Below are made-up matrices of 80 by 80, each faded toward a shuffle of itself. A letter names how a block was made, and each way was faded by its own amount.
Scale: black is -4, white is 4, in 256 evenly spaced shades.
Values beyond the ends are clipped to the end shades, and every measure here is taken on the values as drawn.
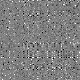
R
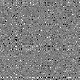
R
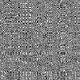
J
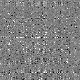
R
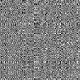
J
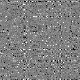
R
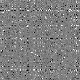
R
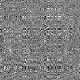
J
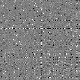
R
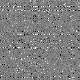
R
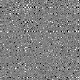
R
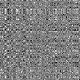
J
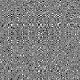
J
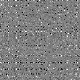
R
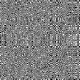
J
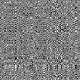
J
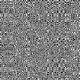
J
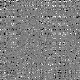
R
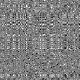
J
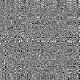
J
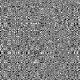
J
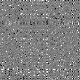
R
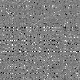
R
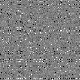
R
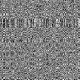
J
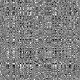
J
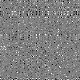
R
